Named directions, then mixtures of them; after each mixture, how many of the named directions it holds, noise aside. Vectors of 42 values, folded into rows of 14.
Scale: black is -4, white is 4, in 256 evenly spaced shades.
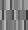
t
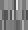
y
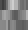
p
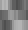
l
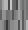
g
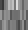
three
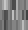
three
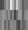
three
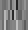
two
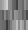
three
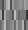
one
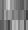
three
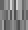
three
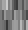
three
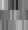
three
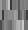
three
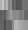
one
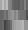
one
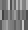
three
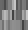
two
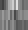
two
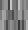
two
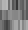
two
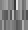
one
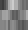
one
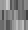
two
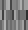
one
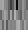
two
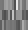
one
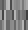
one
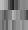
one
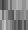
two
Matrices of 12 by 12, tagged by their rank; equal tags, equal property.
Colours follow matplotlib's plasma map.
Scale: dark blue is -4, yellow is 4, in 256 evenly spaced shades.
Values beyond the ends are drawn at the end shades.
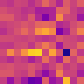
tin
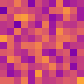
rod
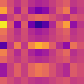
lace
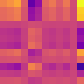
lace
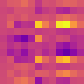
tin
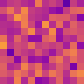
rod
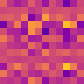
tin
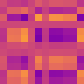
lace
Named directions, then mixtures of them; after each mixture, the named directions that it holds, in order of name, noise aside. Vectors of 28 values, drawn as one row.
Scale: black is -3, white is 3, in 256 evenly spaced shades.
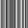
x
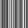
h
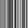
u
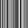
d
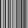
h, x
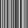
d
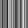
d, h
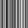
d, x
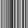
h, u, x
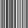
h, u, x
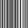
d, u, x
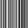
d, x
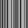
d, h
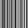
h, u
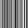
h, u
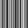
d, h, x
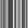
d, u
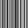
d, h, u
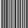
h, u, x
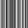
x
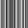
x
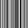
d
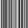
d, h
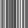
d, u, x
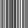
d, u, x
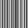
d, h, u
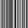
h, u, x
